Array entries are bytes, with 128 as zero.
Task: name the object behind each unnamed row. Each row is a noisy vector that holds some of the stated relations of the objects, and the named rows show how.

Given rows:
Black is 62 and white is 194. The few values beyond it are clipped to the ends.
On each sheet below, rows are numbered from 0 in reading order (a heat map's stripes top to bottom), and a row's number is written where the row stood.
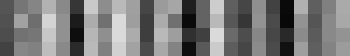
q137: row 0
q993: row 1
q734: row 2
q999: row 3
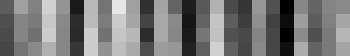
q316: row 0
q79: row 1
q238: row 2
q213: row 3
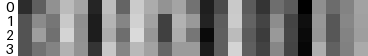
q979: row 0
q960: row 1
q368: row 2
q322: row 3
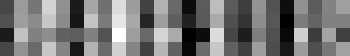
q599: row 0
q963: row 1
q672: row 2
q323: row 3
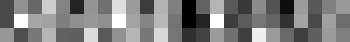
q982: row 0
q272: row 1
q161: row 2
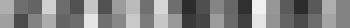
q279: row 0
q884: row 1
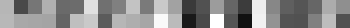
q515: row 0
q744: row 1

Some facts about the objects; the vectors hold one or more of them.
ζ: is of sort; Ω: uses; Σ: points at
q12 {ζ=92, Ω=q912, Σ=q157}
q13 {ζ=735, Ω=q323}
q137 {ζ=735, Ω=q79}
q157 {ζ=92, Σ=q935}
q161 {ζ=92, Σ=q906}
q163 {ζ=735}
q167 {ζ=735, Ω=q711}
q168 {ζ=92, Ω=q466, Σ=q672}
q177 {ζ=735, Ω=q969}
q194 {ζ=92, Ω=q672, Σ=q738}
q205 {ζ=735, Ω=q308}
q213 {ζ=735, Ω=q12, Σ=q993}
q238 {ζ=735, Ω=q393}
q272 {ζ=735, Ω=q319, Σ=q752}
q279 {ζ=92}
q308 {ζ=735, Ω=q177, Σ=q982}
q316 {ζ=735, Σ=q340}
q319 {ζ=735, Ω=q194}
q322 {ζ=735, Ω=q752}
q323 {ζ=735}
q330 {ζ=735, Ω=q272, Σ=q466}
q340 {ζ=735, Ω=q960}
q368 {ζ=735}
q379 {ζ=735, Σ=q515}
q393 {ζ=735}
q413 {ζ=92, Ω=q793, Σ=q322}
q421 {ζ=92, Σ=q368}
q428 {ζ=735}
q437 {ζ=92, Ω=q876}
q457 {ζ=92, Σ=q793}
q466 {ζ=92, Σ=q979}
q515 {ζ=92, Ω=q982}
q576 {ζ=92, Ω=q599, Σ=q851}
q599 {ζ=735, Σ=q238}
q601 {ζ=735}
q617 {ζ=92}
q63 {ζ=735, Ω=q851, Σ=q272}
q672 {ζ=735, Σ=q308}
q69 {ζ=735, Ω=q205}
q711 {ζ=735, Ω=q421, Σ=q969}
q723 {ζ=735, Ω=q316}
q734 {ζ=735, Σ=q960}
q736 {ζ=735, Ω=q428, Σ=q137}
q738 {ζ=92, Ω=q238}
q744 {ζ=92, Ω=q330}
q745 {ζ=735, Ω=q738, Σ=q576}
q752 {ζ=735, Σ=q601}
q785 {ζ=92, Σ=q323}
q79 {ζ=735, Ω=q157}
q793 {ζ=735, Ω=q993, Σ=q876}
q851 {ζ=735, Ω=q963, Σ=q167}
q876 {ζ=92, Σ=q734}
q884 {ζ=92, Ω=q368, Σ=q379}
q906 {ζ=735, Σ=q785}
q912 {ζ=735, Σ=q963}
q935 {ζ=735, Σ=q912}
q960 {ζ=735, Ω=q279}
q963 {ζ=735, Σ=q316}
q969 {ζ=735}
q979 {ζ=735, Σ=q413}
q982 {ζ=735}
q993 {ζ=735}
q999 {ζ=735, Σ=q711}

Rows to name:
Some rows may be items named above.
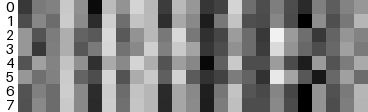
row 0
q793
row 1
q238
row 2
q161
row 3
q168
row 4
q601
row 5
q157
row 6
q238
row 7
q238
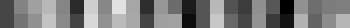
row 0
q935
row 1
q167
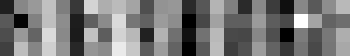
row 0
q745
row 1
q308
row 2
q393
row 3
q752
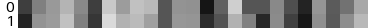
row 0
q63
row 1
q745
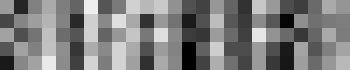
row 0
q413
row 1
q935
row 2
q457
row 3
q601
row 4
q851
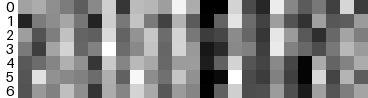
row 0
q194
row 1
q906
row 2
q12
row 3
q576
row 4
q322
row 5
q319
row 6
q601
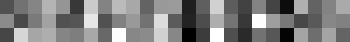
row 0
q322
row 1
q785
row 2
q330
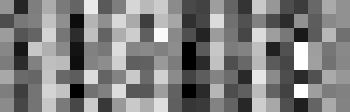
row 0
q413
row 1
q734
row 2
q876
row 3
q69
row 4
q177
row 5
q738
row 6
q969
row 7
q466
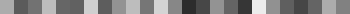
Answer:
q617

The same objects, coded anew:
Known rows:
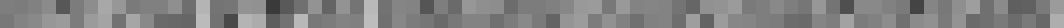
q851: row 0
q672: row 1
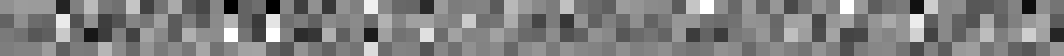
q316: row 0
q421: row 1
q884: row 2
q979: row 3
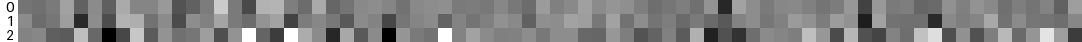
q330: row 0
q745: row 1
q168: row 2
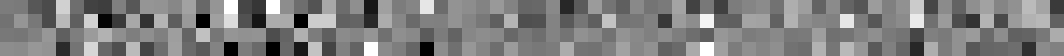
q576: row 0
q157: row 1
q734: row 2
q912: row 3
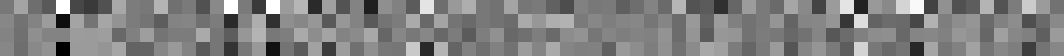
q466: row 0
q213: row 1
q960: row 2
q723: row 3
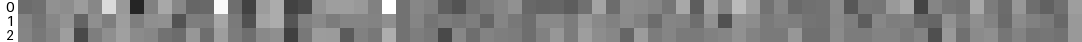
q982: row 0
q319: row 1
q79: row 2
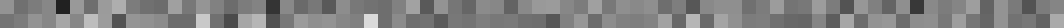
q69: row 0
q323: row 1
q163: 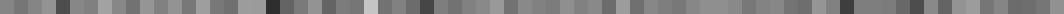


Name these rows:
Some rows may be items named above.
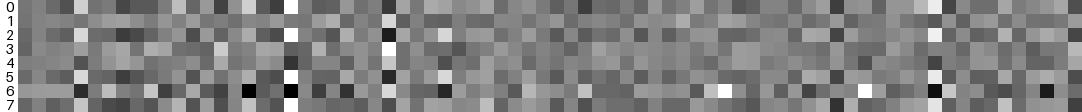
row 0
q785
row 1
q601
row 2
q194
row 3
q752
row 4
q851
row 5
q194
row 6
q316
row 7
q457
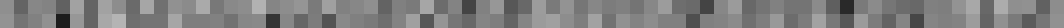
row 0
q322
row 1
q69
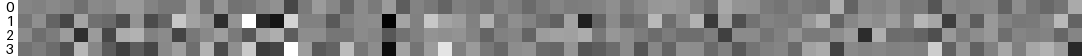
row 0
q238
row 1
q413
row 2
q63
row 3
q744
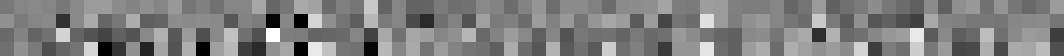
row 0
q601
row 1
q935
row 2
q457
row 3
q12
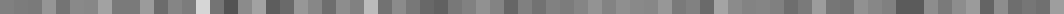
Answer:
q272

